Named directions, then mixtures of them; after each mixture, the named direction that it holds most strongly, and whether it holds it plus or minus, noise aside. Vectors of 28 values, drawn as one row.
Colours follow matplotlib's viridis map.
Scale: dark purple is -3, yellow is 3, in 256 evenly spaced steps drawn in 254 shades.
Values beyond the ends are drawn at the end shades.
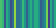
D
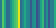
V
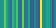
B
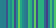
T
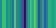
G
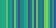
T, minus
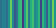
B, minus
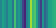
G, plus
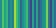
T, minus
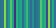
D, minus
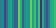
B, minus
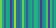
D, plus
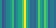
G, minus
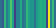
D, minus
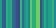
V, minus
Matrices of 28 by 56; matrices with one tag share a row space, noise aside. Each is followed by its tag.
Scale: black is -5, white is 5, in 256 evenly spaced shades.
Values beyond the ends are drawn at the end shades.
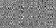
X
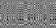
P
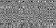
X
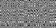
P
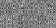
X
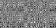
P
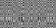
X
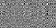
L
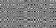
P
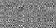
X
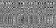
X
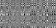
L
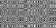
P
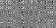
X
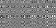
L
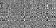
L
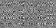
X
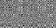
X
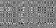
X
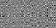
L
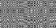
P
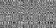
X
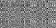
L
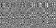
L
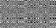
P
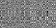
L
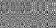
L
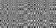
P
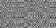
P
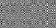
L
